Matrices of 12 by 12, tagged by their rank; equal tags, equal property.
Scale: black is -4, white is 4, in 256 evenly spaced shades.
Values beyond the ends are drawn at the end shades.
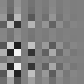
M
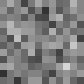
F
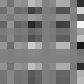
M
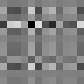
M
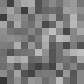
F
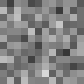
F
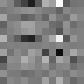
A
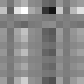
M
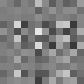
A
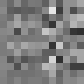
A
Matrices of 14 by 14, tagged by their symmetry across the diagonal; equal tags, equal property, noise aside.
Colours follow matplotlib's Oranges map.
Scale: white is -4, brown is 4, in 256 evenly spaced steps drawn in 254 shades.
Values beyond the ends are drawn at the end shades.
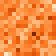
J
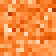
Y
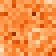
J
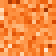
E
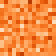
E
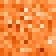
E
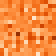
E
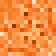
J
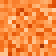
E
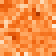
J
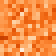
Y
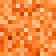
Y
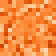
E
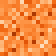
J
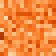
Y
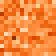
Y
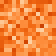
J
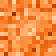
J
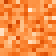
Y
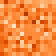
E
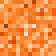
J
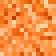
Y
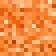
Y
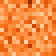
Y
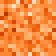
E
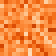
E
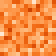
J
